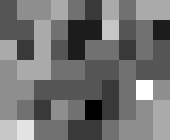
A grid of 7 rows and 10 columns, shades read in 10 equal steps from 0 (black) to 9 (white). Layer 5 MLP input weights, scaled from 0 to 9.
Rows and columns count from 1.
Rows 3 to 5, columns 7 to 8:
4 2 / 3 4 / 2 4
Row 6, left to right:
5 4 2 5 4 0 2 4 5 6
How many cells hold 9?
1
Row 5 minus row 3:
-1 3 -3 0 2 -1 -2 2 5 2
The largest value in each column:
7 8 6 6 4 4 7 5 9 6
